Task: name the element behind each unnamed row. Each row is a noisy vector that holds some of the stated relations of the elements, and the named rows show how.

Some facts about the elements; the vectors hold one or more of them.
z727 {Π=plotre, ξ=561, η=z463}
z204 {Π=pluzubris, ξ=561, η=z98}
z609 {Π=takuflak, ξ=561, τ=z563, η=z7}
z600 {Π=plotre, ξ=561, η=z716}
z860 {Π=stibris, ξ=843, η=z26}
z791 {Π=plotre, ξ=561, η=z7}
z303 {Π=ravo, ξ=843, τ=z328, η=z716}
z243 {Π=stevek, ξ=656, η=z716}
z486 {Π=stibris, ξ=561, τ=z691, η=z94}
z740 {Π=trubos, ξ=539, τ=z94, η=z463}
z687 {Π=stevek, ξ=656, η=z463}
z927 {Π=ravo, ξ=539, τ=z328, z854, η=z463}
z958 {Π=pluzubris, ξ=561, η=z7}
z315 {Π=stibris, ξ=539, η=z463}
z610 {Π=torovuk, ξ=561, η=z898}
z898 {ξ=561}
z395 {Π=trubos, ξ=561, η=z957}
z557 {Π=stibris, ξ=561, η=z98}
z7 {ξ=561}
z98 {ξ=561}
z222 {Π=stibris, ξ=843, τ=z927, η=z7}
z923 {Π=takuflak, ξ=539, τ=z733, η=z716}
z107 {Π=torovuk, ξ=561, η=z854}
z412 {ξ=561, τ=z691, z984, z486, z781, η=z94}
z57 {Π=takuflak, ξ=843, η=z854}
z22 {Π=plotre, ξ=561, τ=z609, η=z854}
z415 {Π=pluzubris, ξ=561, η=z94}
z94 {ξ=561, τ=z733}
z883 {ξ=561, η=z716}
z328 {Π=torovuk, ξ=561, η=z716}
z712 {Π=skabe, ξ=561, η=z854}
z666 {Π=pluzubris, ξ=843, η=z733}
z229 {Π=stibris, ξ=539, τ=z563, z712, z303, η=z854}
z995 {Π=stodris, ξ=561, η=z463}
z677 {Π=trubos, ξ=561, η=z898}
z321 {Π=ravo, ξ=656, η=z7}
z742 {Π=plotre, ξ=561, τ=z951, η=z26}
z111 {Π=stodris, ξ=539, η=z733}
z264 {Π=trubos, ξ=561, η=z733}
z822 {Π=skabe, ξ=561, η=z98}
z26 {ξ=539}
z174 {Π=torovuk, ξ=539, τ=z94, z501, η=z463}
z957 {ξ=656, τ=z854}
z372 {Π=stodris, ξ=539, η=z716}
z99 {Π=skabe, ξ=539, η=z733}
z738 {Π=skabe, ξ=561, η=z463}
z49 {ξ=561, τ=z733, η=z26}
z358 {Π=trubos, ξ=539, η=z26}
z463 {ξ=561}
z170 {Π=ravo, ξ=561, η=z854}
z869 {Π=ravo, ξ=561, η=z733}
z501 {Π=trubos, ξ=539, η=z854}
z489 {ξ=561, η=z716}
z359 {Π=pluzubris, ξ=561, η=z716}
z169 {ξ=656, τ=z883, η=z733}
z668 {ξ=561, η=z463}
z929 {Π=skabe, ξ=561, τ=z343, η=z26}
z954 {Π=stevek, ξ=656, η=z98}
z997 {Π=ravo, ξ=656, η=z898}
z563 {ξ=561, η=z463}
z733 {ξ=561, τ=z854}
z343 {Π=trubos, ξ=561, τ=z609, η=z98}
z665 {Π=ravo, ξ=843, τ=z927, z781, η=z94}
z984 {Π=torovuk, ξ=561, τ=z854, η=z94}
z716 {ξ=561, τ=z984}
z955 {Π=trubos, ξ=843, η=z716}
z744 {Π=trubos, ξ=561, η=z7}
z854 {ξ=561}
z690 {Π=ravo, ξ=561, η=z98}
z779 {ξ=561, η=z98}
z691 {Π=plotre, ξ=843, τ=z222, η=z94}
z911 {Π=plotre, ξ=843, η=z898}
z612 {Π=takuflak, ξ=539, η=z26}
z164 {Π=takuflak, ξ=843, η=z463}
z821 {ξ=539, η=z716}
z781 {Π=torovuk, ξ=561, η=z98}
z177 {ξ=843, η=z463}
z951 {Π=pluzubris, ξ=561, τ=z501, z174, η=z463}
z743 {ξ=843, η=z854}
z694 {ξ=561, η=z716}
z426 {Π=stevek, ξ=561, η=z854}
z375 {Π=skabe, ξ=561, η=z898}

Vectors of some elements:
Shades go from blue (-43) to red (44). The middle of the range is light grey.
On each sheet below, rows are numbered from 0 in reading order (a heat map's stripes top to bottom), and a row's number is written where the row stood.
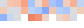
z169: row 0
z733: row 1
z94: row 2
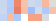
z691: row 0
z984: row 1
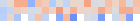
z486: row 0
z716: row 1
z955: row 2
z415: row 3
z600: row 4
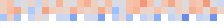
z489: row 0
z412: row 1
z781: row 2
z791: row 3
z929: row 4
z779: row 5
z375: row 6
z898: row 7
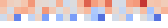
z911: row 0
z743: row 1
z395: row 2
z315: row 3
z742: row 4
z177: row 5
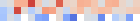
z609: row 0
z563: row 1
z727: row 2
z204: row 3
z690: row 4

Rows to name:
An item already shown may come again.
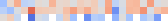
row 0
z94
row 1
z243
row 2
z328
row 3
z954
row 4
z343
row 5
z26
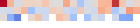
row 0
z668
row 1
z49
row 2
z854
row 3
z229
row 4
z563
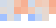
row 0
z229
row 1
z169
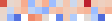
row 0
z727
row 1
z733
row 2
z372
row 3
z177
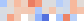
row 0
z923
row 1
z463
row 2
z303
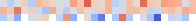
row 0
z359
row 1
z957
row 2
z665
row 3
z727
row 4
z303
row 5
z738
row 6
z612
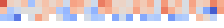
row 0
z995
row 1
z923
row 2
z951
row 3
z174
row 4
z501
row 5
z997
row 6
z954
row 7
z927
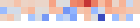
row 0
z49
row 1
z99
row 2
z740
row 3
z164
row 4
z821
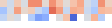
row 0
z412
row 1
z687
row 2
z666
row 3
z222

